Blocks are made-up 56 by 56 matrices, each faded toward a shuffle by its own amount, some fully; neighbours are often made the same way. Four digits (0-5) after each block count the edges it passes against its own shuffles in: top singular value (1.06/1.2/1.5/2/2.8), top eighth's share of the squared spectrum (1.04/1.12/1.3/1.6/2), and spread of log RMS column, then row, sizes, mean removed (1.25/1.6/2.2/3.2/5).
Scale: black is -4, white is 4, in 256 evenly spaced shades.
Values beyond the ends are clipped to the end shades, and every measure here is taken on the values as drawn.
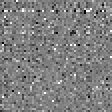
4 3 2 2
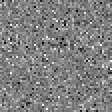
1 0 0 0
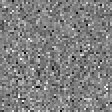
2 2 1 0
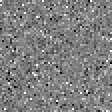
1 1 0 0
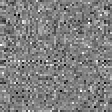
4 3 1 2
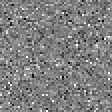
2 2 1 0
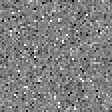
1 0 0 0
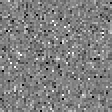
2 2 0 0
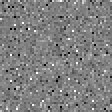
2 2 0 1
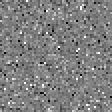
0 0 0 0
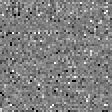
3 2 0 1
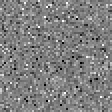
3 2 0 0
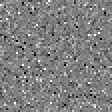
0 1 0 0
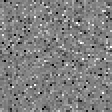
2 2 0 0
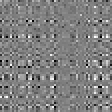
5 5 3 4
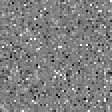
2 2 0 0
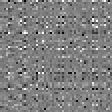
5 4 3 3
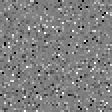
0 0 0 0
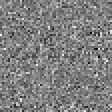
1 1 0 2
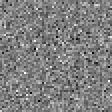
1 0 0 0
